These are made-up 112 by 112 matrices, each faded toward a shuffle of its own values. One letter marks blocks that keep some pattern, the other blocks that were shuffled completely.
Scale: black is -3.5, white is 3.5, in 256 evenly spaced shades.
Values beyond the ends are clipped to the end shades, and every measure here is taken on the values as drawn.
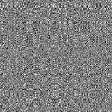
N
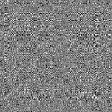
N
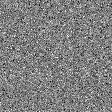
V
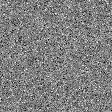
V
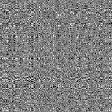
N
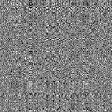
N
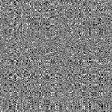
N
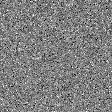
V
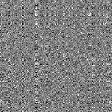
N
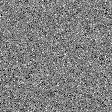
V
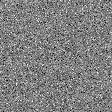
V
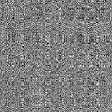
N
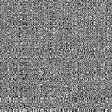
N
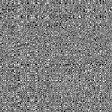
N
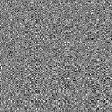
N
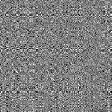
N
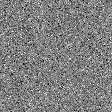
V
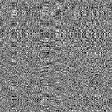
N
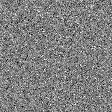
V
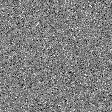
V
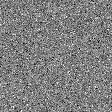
V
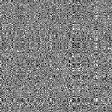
N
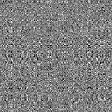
N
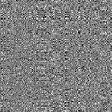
N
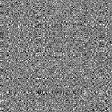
N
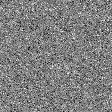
V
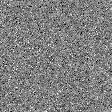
V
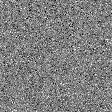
V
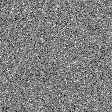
V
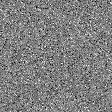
V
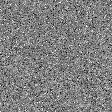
V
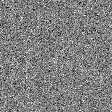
V
